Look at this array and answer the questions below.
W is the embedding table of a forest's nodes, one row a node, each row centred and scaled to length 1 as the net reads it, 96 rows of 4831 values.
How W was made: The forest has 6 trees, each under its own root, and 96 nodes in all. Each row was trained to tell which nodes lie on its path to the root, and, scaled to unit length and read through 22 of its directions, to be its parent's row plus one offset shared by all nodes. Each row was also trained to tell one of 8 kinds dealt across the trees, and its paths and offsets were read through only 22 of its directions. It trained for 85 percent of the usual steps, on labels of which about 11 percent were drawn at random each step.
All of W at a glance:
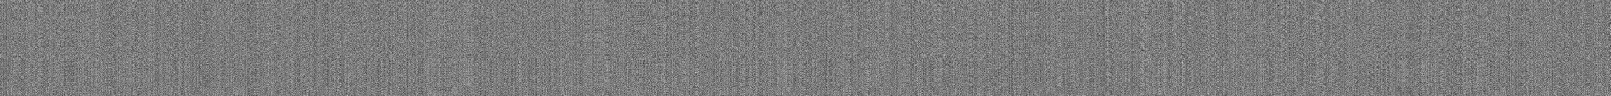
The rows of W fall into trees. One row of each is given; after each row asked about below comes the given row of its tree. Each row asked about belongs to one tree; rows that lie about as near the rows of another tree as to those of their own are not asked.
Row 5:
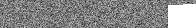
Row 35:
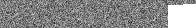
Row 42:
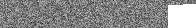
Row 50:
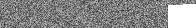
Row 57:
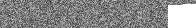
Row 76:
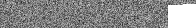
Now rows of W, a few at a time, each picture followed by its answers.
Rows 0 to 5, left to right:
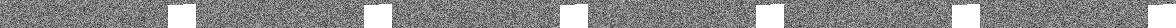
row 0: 5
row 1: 76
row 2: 57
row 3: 76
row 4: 35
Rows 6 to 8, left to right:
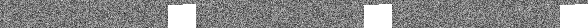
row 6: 5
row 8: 35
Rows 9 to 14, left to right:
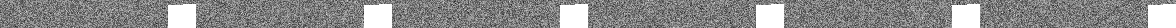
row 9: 42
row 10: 35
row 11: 50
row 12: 5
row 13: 35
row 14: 5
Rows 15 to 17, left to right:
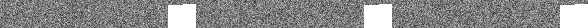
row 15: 42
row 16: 76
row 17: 76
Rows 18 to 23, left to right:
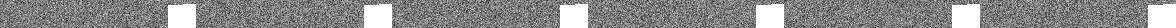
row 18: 76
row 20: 5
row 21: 42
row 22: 35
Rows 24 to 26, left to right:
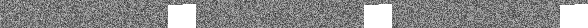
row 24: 42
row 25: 76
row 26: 35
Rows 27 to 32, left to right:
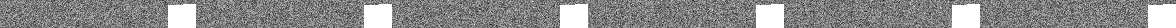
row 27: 35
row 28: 76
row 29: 5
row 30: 42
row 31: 35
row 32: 42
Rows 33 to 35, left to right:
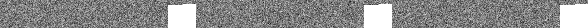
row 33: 76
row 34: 76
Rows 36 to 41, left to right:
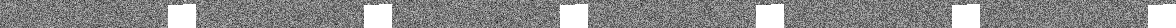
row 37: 5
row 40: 50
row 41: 50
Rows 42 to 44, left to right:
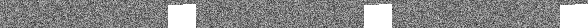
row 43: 5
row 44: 35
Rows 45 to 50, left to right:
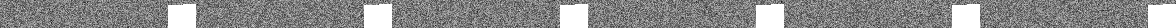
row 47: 57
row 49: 42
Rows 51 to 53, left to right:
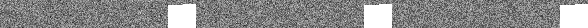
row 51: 76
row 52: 5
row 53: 35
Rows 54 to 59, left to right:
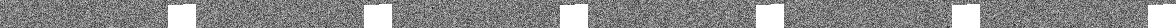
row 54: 42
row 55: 57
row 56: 76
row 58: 35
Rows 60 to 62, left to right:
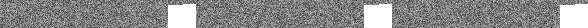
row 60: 35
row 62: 76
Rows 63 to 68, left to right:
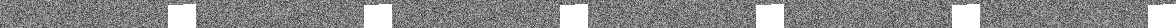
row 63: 5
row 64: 35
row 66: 5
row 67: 57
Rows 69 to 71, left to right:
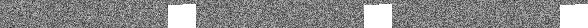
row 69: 35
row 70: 5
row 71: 35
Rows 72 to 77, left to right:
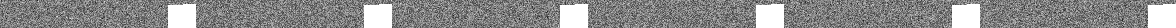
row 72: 5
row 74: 35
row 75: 42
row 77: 5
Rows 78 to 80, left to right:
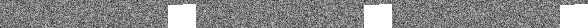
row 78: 35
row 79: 35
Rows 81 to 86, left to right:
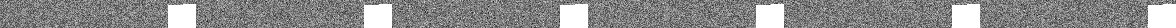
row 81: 35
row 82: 76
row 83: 5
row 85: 5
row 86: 76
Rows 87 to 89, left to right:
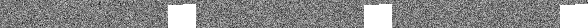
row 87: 57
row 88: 5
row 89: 50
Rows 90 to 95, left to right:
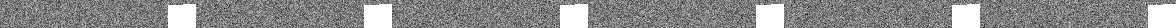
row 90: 57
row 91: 5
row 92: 76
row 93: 5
